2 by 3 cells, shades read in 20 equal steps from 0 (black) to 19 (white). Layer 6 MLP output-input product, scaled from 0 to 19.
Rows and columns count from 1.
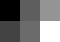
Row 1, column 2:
7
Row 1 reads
0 7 11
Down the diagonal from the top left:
0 8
